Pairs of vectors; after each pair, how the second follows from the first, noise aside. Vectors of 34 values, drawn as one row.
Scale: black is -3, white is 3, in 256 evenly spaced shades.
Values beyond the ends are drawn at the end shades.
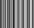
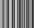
wrapped around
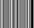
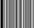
reversed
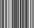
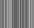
shrunk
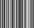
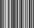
reversed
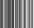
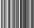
reversed
